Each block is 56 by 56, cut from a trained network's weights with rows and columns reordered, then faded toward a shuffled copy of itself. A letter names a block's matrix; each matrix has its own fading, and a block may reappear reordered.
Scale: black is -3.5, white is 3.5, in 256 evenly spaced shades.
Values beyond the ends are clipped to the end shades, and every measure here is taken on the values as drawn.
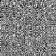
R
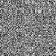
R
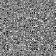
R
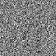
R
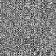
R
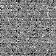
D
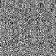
R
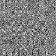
R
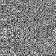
R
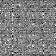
D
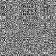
R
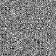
R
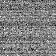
D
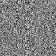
R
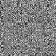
R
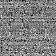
D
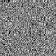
R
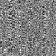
R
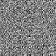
R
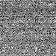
D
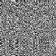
R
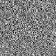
R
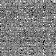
D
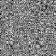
R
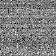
D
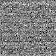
D
